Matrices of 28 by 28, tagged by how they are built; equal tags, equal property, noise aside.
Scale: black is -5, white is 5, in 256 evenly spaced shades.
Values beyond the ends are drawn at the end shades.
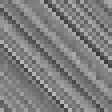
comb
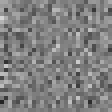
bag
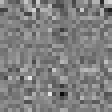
bag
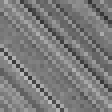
comb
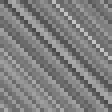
comb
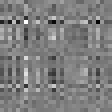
bag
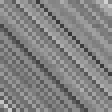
comb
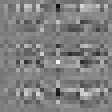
bag
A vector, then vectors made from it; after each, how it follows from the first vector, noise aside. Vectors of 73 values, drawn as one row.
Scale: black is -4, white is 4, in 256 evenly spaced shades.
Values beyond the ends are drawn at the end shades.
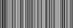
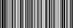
scaled up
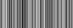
wrapped around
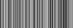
wrapped around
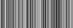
wrapped around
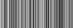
wrapped around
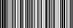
scaled up
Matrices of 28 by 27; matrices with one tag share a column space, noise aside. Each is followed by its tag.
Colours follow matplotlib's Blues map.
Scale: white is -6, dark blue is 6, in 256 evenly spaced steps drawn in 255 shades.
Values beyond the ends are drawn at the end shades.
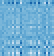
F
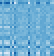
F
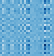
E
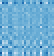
F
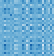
E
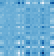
F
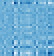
F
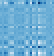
F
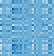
E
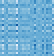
E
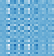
E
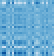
F
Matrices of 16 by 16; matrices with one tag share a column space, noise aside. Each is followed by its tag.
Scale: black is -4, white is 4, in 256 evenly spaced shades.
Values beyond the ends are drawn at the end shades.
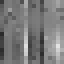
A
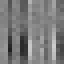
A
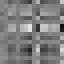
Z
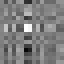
Z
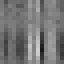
A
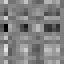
Z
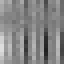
A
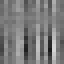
A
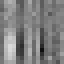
A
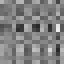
Z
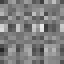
Z
